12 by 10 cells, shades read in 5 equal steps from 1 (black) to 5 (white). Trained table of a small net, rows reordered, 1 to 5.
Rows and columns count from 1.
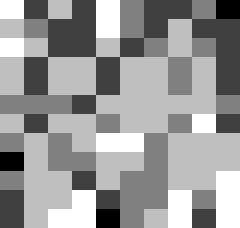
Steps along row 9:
up down same up same down up same same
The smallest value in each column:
1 2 2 2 1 2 2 2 2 1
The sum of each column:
40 38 42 39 41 42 39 45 42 37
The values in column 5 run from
1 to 5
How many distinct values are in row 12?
5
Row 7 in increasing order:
2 2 3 3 4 4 4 4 4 5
